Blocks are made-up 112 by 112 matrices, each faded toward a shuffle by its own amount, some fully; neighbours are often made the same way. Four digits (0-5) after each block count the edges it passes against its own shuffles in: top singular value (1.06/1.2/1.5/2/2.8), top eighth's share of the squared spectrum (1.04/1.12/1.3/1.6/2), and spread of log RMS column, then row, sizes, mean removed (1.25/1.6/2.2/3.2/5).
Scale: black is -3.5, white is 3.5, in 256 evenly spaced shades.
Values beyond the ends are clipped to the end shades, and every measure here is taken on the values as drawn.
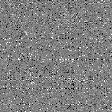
4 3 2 2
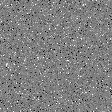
0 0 0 0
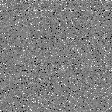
3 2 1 1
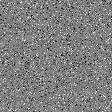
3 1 0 0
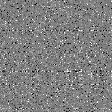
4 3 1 2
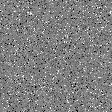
0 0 0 0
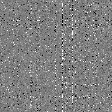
3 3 3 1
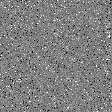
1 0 1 0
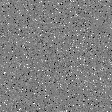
0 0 0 0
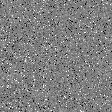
2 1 0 0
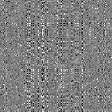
5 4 4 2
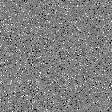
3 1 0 0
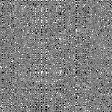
5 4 3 2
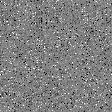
3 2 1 0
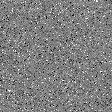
1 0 0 0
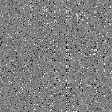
4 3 2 0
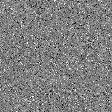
3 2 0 1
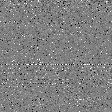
3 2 0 2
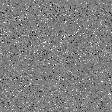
1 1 0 2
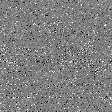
1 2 0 2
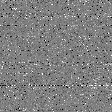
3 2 0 2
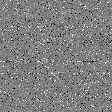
1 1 0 2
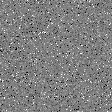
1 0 0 1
